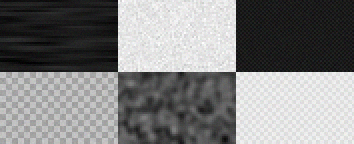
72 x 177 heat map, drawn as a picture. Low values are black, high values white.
It is made of 2 by 3 panels. Panel 1,1: very low, streaked across, faint in contrast. Panel 1,2: very high, fine-grained, faint in contrast. Panel 1,3: very low, checkered, faint in contrast. Panel 2,1: high, checkered. Panel 2,2: low, blotchy. Panel 2,3: very high, checkered, faint in contrast.
